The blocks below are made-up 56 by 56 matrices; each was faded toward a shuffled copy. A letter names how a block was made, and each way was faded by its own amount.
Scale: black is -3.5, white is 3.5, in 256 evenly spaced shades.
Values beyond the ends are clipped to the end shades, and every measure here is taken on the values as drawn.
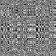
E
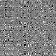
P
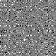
P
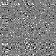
P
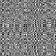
E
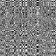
E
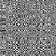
E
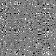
P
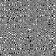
P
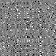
P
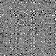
P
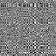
E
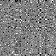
P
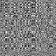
E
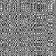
E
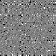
P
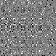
P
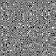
P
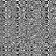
E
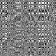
E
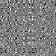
P
